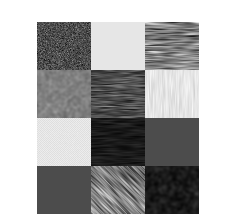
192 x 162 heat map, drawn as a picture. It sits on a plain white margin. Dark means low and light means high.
The table splits into 4 rows of 3 panels. Panel 1,1: low, fine-grained. Panel 1,2: very high, flat. Panel 1,3: middling, streaked across, strong in contrast. Panel 2,1: middling, blotchy, faint in contrast. Panel 2,2: low, streaked across. Panel 2,3: very high, streaked downward, faint in contrast. Panel 3,1: very high, checkered, faint in contrast. Panel 3,2: very low, streaked across, faint in contrast. Panel 3,3: low, flat. Panel 4,1: low, flat. Panel 4,2: middling, slanting down to the right, strong in contrast. Panel 4,3: very low, blotchy, faint in contrast.
